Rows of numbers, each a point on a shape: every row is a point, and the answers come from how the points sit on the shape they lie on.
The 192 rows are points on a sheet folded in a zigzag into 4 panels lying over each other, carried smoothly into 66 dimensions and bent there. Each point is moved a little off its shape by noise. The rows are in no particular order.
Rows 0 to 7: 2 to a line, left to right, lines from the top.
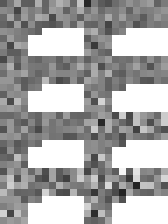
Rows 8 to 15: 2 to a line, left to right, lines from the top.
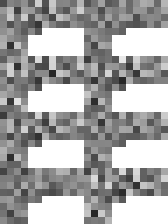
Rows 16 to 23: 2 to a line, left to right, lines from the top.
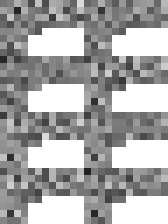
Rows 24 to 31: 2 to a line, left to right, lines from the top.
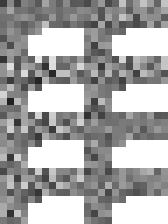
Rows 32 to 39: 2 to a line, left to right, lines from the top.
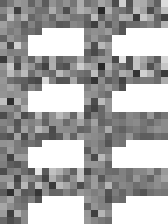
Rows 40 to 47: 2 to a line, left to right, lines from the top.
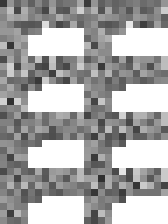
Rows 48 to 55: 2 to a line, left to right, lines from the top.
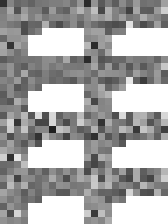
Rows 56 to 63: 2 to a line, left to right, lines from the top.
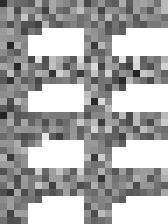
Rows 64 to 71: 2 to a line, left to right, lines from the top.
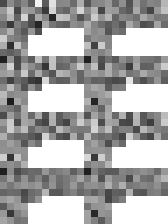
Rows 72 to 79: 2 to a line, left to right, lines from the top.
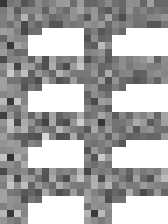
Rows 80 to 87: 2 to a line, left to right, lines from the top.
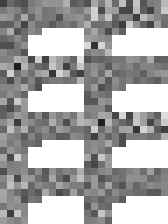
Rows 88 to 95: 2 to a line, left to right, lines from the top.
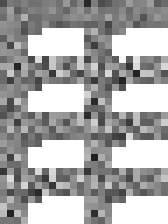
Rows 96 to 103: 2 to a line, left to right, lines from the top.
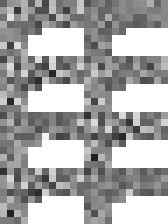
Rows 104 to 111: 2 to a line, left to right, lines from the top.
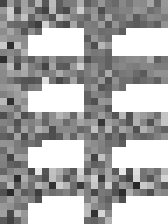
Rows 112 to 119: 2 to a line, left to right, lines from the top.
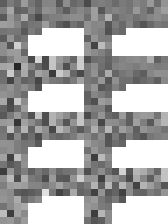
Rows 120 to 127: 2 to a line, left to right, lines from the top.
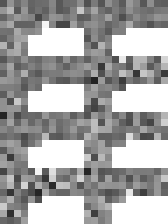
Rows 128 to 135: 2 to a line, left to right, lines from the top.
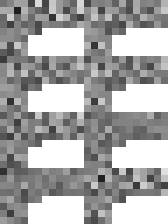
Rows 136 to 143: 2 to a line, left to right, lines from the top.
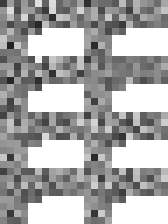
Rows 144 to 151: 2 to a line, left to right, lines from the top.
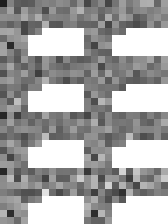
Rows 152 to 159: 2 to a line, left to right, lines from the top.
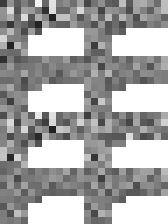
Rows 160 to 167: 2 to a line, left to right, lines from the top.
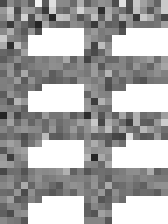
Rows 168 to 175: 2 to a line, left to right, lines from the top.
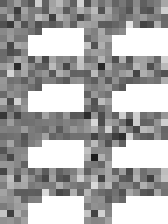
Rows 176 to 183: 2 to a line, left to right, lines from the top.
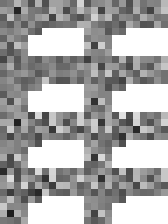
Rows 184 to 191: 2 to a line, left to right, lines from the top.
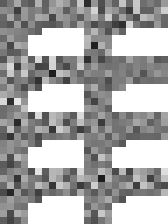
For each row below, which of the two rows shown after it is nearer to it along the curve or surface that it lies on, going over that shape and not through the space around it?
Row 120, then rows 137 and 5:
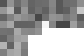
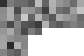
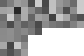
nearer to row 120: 137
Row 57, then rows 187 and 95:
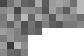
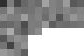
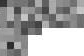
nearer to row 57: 187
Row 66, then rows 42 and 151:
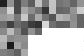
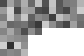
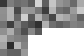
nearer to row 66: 42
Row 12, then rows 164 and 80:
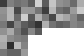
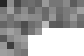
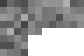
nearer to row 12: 164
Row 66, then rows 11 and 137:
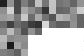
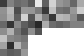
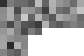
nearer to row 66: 11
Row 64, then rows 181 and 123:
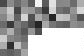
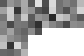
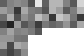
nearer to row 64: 181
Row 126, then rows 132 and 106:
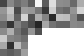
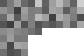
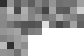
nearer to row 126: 106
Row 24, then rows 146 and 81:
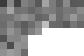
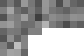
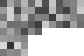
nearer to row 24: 146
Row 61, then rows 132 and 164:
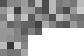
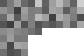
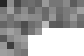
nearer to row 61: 164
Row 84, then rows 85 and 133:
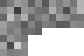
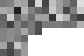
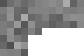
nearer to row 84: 85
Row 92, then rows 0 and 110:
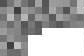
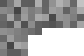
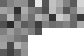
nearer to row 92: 110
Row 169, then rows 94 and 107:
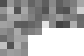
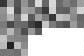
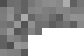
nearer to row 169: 94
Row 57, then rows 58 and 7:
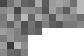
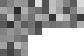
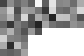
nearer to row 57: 58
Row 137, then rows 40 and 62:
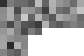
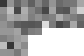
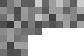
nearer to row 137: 40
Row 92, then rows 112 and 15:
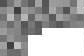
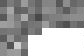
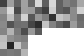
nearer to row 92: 112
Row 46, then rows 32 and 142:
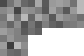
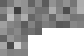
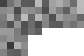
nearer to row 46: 142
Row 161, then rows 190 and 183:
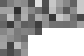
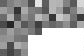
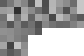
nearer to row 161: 183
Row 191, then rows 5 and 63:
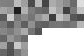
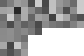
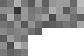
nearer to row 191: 63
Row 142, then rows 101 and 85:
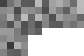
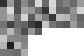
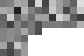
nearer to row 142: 85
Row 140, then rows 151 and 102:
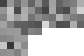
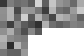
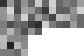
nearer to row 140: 102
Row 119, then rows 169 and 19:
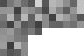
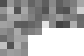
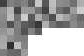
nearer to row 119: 19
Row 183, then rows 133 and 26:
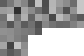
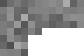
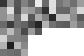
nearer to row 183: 133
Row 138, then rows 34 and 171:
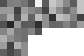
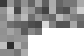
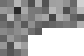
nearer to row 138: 171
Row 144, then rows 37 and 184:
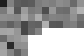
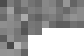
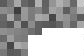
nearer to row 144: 37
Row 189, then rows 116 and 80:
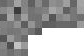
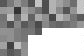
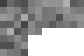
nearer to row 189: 80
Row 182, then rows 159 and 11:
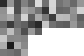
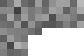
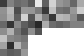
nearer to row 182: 11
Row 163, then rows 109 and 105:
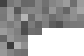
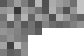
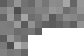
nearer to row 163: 109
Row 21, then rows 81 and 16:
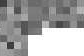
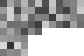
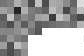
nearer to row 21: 81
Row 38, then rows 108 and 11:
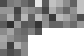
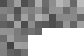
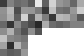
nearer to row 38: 108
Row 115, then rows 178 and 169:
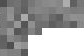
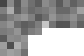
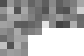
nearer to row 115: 178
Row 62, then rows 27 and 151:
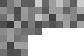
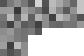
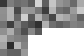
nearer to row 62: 27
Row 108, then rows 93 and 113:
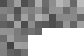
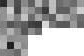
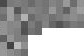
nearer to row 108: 113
